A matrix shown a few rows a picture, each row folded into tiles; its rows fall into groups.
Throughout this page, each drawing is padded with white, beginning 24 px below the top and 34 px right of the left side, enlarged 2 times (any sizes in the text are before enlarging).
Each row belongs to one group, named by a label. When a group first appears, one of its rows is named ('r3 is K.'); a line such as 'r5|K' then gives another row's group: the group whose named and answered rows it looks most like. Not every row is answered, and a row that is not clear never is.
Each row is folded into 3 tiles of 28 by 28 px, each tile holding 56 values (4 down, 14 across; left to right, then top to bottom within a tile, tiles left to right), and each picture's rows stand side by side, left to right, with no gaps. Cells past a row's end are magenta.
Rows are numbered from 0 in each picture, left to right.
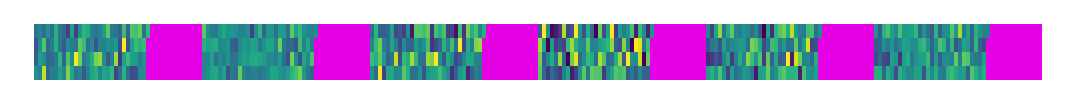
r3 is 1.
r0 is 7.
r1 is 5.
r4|7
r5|7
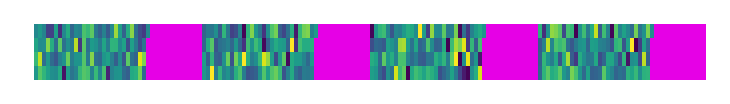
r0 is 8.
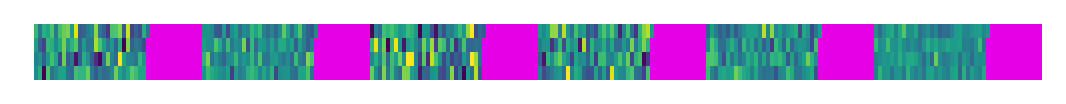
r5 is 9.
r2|9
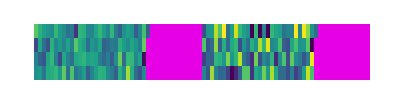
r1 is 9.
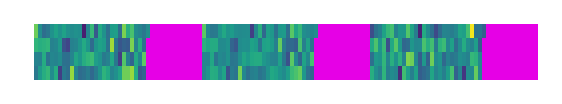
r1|5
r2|9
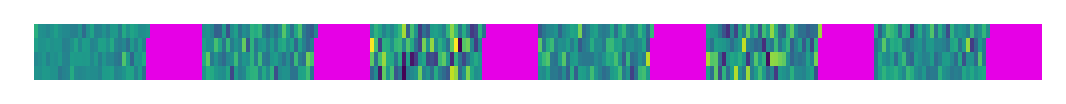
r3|9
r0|5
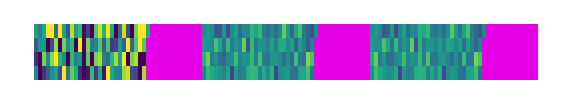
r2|8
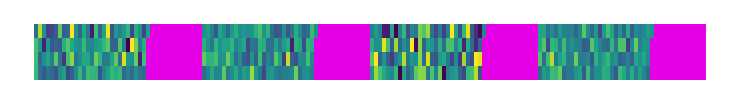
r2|8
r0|1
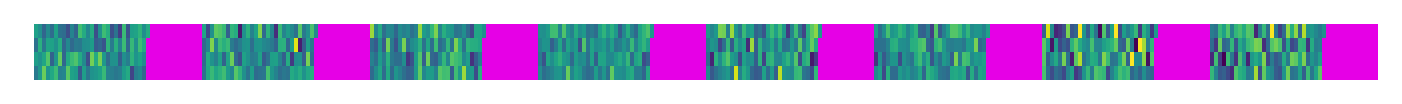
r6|1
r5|7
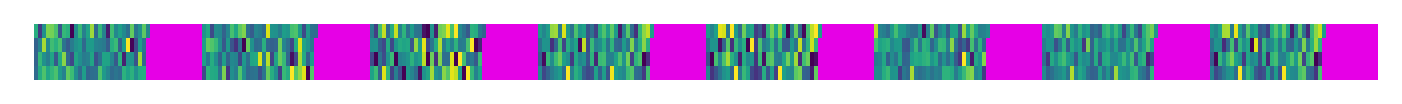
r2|7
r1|5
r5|5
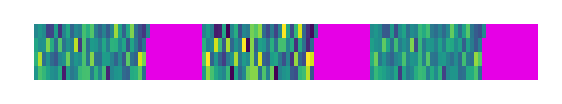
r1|8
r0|8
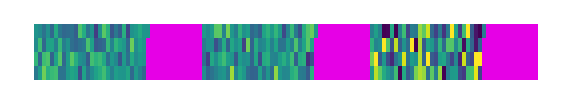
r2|8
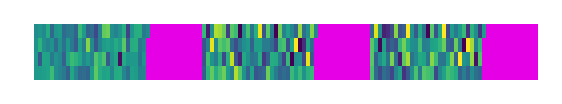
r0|7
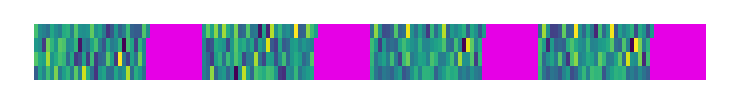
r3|1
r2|1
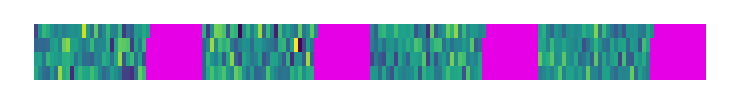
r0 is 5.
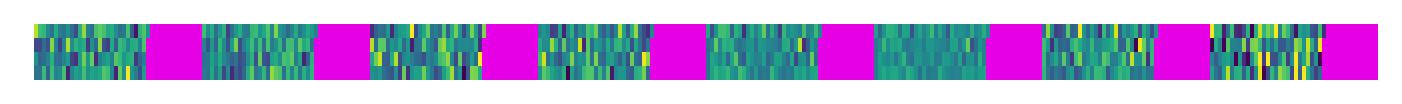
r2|9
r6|1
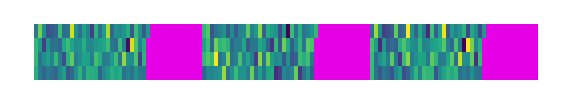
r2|1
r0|1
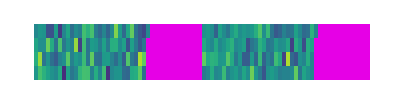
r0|8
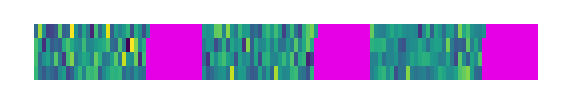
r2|5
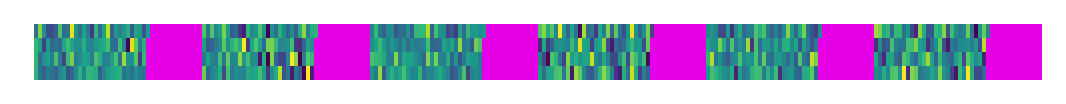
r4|8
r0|1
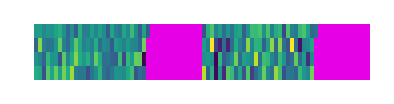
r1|7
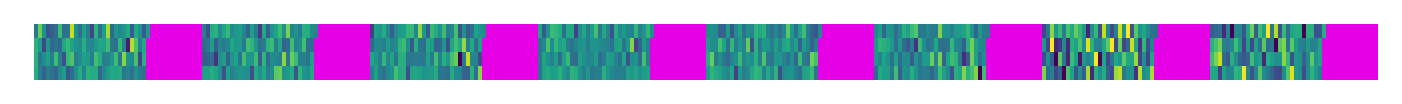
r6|7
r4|8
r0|1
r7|9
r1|7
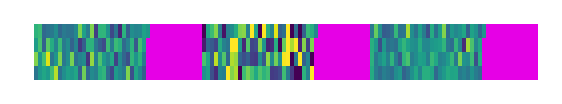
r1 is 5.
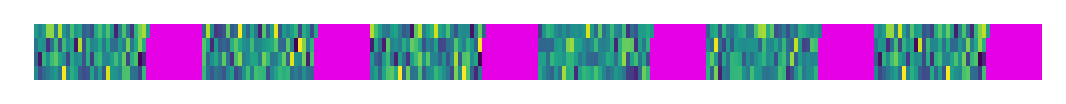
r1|1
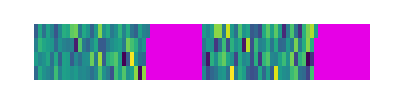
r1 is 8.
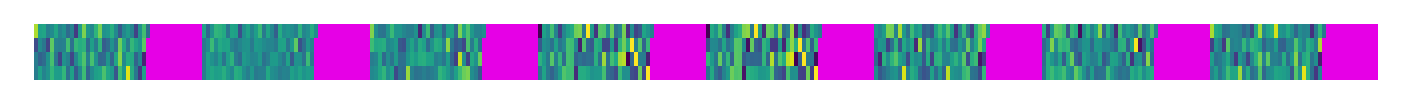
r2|5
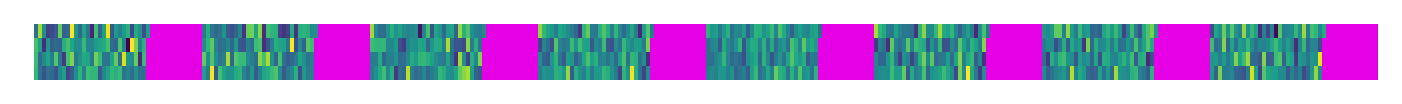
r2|5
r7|9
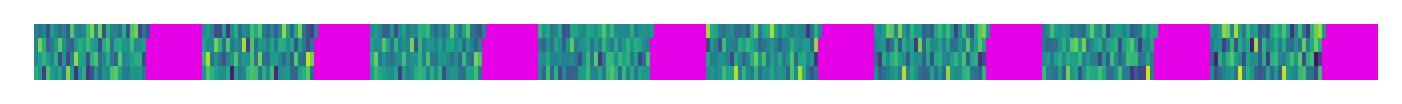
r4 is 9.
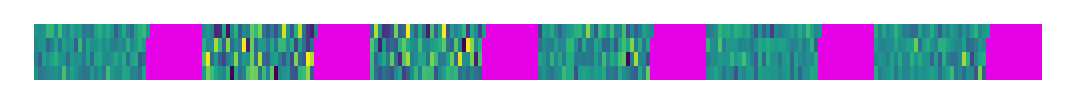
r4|9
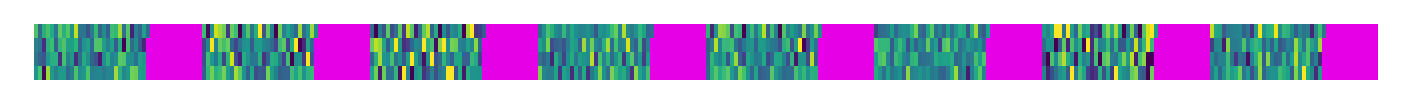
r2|9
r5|9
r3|7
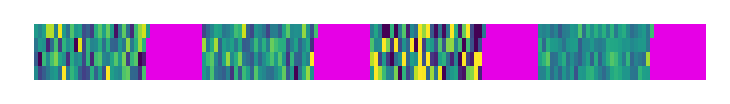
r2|8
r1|9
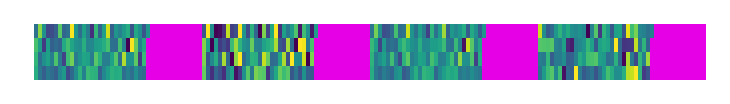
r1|1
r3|5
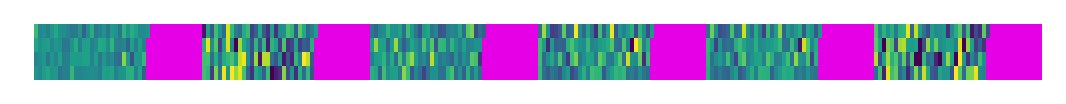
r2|9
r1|9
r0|5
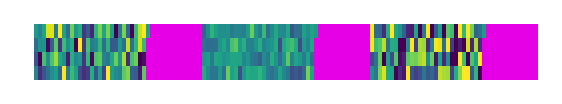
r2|5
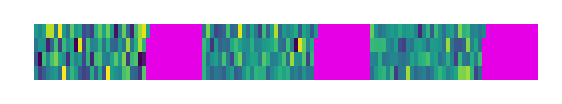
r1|1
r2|5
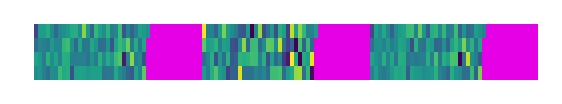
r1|5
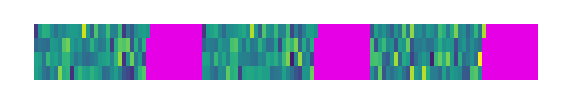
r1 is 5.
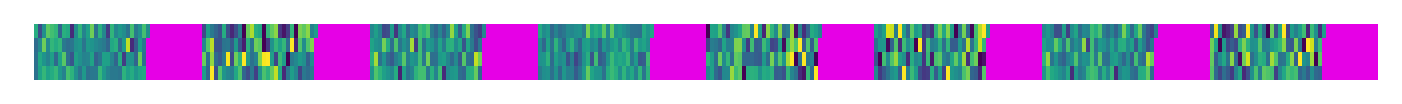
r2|8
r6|8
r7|1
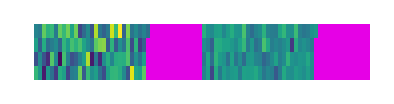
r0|7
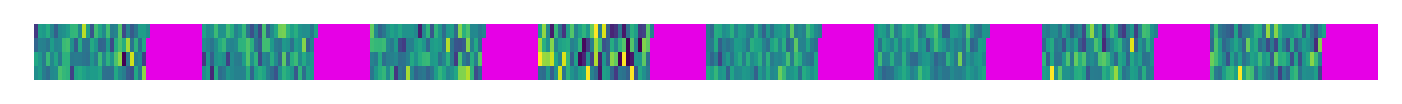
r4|7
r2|5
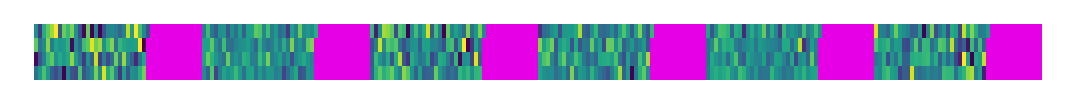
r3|9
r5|5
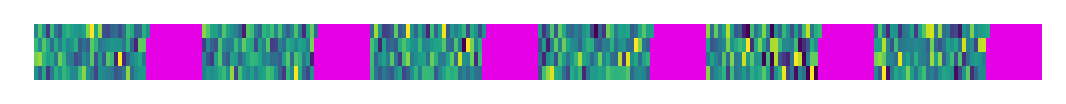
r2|1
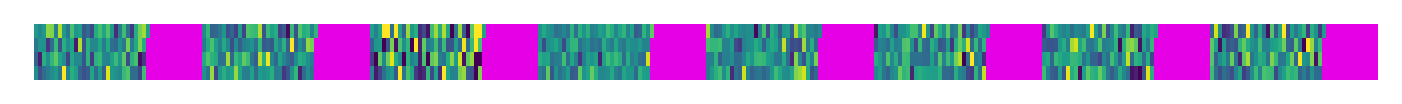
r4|5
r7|1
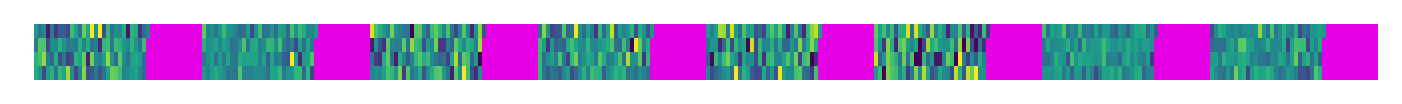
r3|1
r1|5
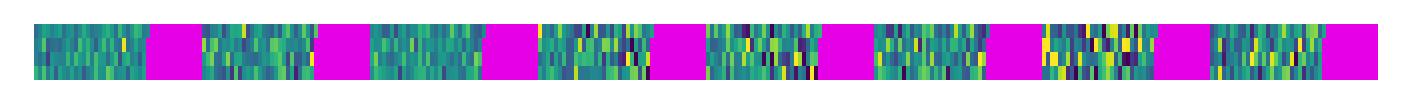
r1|9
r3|5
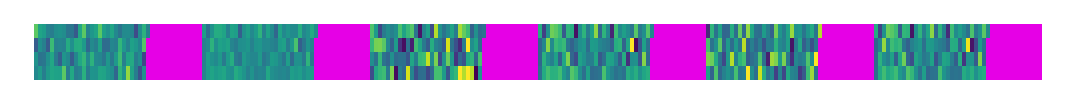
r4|9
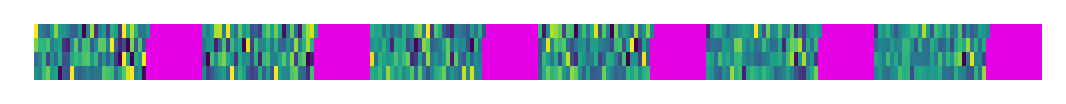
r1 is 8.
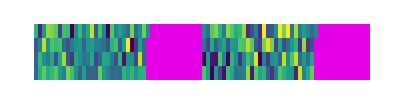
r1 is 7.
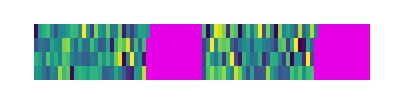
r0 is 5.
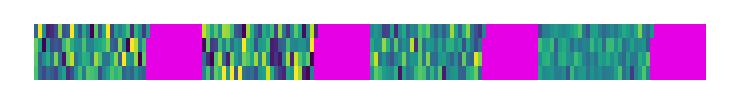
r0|1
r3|9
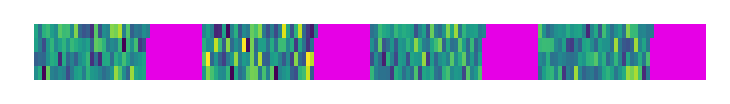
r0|7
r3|5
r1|8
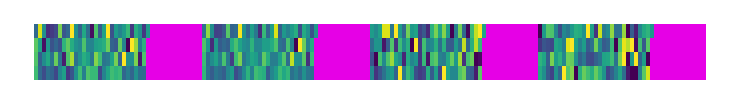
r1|1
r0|1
